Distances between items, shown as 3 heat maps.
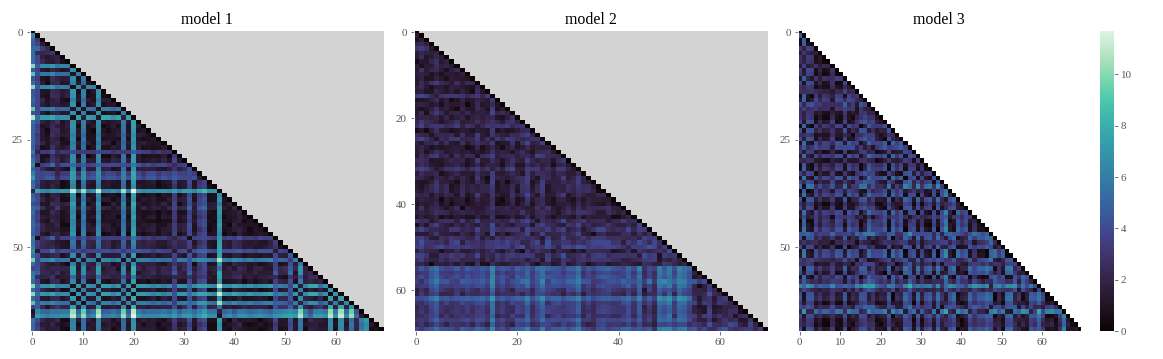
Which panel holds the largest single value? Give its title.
model 1
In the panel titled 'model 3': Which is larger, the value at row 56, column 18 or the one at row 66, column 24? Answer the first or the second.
the first
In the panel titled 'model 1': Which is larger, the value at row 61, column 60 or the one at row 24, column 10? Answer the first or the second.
the first
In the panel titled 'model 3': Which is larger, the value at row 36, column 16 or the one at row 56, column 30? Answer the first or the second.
the first
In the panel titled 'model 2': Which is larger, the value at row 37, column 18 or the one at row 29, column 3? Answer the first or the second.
the second
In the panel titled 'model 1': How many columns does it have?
70
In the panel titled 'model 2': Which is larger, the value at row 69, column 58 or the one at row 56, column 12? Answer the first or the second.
the second
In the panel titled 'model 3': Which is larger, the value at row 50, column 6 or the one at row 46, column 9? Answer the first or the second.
the second
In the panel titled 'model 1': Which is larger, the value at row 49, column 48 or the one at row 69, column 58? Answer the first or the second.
the first
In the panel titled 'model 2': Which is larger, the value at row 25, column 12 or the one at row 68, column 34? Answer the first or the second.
the first
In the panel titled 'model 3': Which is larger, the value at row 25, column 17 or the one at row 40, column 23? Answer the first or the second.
the first
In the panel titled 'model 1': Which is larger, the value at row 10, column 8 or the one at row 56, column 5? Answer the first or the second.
the second
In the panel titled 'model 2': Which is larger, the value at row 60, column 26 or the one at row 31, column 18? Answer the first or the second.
the first
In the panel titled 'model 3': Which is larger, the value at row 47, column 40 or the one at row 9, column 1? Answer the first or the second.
the first
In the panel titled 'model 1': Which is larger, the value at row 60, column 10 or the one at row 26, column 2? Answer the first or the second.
the first
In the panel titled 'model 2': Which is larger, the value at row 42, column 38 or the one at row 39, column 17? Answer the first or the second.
the first
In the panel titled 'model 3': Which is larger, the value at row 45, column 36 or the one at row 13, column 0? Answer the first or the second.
the first
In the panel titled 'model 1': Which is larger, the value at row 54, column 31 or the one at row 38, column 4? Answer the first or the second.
the first
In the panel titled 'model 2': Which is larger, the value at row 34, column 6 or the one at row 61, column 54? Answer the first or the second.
the second
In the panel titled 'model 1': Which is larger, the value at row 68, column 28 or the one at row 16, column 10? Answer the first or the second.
the second
